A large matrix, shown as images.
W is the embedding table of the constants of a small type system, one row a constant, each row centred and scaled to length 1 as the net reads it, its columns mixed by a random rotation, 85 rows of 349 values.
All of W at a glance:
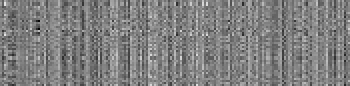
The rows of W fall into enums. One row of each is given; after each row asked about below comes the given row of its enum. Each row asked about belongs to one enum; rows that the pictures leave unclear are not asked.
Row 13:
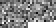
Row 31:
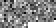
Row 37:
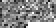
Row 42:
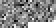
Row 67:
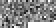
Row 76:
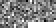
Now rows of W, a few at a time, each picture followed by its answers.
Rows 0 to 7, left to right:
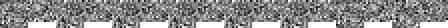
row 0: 13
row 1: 67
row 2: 67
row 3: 67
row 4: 67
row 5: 67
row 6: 13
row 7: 31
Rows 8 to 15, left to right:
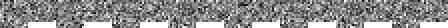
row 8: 31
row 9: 37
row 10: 13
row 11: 67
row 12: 42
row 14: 67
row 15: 76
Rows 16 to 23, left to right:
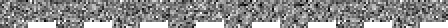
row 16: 76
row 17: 13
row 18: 67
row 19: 37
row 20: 42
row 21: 42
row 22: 13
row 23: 67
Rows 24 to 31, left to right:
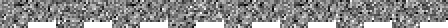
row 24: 42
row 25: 13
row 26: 42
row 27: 37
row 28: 42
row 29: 42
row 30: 31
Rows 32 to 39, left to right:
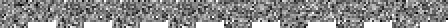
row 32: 42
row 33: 67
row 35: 67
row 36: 13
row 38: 13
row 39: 31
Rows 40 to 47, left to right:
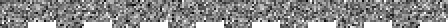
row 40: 13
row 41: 37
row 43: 31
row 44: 13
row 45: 76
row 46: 67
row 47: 37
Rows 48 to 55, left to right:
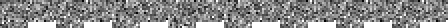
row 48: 13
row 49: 76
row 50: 31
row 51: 67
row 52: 31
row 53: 76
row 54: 76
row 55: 76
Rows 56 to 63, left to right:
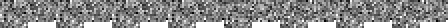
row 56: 31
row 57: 31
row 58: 31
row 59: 31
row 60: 13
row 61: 76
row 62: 31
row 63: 76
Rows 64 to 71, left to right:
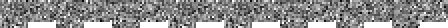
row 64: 67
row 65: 76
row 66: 13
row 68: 67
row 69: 13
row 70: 31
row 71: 37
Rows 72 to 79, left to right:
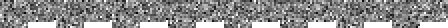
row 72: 31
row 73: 67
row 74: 31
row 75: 13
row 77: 13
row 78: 67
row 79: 37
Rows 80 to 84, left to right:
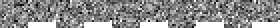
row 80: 42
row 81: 31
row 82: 13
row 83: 37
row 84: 76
